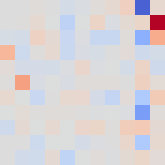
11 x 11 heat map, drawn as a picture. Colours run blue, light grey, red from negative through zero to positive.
Seam: vertical, 80% of the way across, the left part calmer. Mirror symmetry: none. Grain: fine. Roughest part: top right.
